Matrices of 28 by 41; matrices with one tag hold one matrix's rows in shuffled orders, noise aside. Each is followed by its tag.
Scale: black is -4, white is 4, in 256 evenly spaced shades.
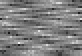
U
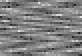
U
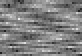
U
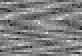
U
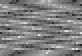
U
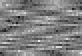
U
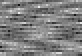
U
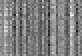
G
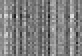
G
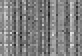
G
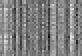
G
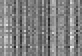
G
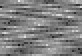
U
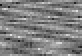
U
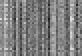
G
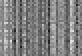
G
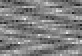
U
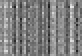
G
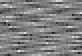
U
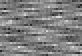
U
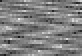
U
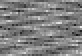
U
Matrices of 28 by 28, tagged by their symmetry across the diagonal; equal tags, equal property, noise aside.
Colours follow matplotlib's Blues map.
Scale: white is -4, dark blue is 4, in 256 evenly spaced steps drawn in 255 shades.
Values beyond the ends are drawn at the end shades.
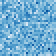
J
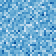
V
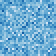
V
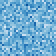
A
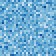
J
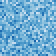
A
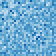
V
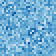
V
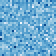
J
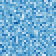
A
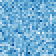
J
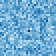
A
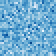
A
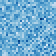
V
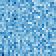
J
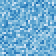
V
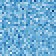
A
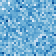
V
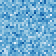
J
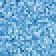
J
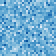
A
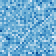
A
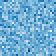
J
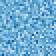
A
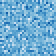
A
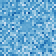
V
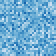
V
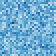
J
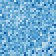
V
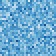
J
